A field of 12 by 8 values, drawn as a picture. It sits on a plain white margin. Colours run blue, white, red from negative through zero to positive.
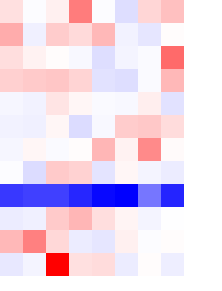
Average level on the scale: 50%. Odd lines: row 9. Calmest part: middle left.
